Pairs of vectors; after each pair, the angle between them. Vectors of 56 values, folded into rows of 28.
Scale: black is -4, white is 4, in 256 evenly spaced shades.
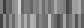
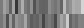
orthogonal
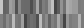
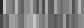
partly opposed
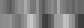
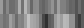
nearly parallel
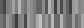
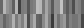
partly opposed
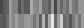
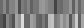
partly aligned
